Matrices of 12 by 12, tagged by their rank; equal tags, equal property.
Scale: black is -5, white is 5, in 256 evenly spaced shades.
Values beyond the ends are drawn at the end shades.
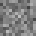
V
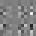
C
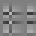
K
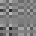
K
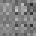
C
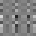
K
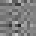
C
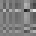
K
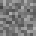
V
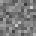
V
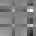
K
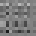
C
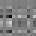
K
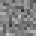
V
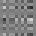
K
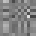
C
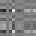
K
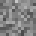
V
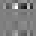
K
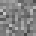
V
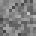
V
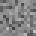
V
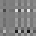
K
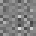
C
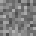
V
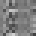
C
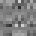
C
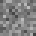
V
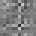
C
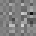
C
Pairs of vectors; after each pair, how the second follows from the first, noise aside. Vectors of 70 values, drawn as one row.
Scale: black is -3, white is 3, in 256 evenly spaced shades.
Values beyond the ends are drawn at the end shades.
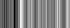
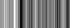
negated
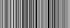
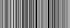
copied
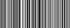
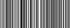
negated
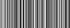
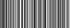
negated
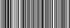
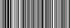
copied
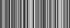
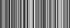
copied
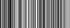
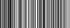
copied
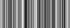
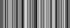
negated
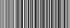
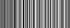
negated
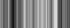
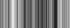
negated
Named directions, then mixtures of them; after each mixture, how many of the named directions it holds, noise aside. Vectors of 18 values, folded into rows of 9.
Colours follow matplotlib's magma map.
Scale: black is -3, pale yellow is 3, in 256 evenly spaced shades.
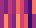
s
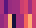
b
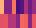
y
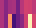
two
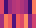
three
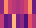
three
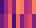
three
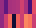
two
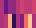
one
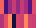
three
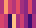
one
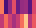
three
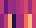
one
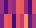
two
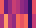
two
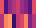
three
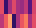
three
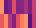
two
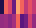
one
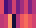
two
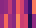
one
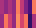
one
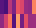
three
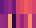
two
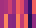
one
